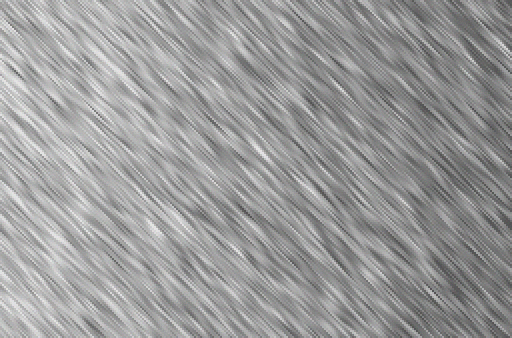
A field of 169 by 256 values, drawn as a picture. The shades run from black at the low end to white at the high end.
Slope: up to the left. Histogram: bell-shaped. Grain: diagonal, down to the right.
